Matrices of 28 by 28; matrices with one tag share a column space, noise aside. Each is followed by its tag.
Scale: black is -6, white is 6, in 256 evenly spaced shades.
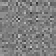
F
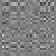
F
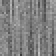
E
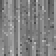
E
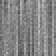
E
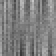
E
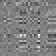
F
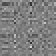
F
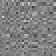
F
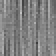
E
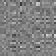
F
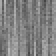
E
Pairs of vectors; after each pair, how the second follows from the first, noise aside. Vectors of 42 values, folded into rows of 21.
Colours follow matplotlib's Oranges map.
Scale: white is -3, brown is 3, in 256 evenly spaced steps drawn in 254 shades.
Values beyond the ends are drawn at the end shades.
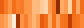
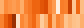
negated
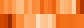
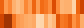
copied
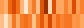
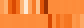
partly zeroed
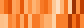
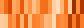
copied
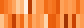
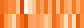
sign-scrambled
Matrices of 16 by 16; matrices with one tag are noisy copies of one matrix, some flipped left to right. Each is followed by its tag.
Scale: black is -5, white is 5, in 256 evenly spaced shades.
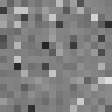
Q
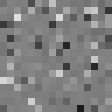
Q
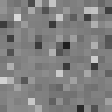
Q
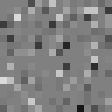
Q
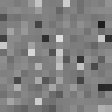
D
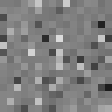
D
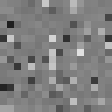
D
